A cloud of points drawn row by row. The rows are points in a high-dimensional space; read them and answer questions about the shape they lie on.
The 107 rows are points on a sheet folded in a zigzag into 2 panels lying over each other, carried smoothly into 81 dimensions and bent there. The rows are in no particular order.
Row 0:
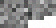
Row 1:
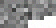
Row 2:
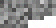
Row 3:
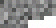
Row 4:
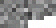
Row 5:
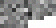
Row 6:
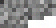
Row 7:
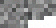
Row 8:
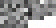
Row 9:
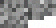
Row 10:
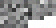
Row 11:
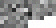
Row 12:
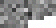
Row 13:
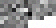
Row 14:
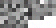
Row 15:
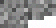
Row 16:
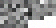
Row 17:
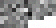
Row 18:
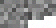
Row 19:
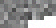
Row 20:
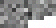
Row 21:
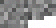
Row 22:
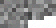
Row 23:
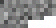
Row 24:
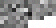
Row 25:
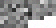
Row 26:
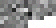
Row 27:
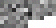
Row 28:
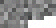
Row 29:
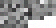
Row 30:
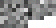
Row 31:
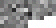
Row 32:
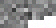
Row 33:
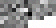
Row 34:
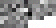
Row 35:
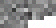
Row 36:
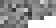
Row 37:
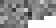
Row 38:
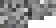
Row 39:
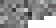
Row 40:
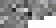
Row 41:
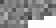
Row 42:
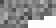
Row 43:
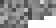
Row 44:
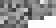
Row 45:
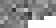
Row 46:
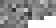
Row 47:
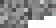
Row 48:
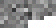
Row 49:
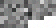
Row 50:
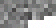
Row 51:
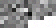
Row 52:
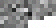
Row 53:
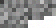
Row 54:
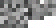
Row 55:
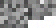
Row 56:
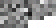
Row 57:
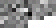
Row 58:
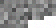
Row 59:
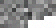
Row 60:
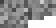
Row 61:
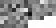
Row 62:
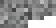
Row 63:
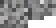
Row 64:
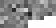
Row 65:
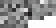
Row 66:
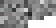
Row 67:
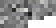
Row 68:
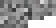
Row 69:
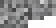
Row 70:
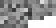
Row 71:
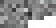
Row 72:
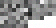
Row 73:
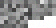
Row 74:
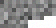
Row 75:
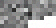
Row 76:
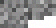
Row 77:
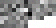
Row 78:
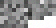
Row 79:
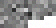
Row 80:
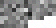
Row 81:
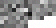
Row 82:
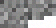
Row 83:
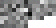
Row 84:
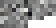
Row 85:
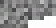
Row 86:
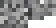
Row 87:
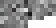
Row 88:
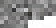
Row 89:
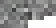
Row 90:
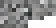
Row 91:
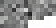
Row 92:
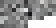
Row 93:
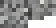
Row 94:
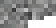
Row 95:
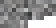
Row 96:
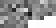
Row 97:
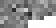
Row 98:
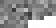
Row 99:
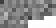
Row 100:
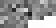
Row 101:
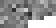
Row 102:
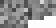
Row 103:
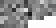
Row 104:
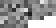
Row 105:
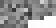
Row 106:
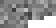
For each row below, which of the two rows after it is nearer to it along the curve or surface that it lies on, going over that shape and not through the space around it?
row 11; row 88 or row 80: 88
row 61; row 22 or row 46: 46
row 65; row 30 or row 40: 30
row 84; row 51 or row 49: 49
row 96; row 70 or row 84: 70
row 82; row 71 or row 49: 71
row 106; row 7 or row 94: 94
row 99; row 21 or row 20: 21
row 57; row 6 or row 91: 91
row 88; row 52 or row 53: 52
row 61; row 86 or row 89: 86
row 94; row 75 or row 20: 75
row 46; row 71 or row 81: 81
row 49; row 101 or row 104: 104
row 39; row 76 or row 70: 76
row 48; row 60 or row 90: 90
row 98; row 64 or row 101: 101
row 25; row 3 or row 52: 52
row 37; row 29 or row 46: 29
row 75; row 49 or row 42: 42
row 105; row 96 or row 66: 96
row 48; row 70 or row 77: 70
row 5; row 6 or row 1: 6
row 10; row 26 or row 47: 26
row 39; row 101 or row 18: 18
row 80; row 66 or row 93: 66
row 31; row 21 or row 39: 39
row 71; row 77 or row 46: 77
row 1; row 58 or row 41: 58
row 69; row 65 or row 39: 65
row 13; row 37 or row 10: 10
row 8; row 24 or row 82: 24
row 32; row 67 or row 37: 67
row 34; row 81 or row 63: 81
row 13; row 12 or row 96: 96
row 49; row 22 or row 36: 22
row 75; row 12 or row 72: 72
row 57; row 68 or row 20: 68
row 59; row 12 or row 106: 12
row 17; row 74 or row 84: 84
